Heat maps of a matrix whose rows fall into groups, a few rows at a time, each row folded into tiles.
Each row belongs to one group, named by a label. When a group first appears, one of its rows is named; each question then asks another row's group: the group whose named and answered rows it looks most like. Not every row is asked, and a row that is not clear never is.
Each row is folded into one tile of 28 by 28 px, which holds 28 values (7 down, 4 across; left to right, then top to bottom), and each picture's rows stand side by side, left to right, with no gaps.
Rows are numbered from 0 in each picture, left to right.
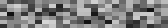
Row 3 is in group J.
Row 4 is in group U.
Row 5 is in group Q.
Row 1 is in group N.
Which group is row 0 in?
N
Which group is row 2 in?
Q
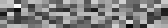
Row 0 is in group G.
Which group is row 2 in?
Q
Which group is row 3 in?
Q
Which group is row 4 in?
U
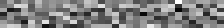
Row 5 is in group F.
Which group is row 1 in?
U
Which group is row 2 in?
U
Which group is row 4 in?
N
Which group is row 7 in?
J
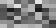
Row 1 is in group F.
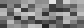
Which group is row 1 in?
U
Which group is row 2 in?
Q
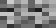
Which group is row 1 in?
Q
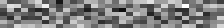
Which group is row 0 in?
G
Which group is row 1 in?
G
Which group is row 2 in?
N
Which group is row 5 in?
J
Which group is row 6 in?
G
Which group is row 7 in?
N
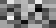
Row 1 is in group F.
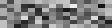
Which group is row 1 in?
J
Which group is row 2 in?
G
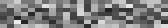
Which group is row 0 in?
J
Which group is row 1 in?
F
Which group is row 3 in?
N
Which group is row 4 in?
G
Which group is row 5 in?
J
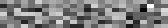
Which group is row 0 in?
J
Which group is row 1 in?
Q
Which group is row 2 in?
U
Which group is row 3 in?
G
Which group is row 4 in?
U
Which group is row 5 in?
G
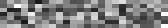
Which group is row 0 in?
F
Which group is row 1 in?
N
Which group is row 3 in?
Q
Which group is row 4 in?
J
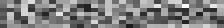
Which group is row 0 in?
Q
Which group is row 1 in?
N
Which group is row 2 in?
U
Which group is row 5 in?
G
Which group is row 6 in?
G
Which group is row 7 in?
F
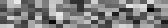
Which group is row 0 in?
U
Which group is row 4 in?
F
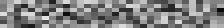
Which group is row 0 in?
U
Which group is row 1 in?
N
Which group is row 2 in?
J
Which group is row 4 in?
F
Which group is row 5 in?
N
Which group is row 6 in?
Q
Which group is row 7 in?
N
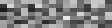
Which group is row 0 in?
G
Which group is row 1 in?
G
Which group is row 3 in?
U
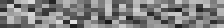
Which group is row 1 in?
N
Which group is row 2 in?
U
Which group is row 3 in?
F
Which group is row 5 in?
J
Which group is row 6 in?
Q
